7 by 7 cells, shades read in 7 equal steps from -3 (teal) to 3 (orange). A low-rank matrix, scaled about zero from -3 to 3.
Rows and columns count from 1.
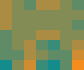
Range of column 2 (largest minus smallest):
1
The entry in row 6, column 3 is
1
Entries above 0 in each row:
3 1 1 2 2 2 2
